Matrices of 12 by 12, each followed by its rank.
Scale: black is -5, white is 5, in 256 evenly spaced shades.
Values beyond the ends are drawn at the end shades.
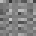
two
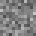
full rank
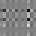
one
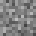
full rank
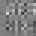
two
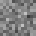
full rank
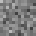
full rank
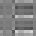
one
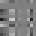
one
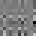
two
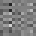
two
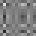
one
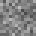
full rank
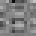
two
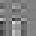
one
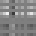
one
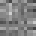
two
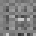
two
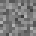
full rank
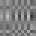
one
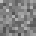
full rank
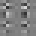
one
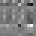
two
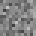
full rank
